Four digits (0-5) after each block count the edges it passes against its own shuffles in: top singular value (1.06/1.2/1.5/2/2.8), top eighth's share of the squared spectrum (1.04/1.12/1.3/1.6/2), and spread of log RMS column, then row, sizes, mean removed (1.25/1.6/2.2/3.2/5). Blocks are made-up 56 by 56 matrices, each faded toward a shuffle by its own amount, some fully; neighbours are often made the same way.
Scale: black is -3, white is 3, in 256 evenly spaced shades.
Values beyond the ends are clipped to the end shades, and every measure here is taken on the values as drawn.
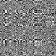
4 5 3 3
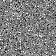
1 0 0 0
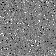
0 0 0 0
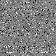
1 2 0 2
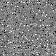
1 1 0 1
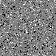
1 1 0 0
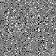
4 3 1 1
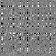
4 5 3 3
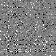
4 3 1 2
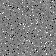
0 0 0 0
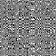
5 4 3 3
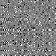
4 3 2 2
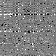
4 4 1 2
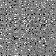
4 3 2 2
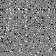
3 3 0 1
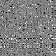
4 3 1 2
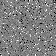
0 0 0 0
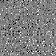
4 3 1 2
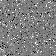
2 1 0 0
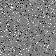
1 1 0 0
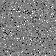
2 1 0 0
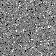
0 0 0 0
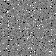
3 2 1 0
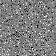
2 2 0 0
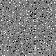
3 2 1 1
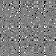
4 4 2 2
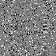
3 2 0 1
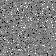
0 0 0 0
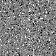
1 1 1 0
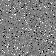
0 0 0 0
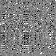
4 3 2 2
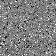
0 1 0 0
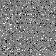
2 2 0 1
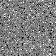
2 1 0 0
